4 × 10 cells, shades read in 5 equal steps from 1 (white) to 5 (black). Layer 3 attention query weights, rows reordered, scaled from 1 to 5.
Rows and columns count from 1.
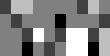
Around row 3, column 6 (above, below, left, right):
5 3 3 1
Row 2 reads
3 4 3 3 3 5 3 3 3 4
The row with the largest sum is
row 2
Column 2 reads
2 4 3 3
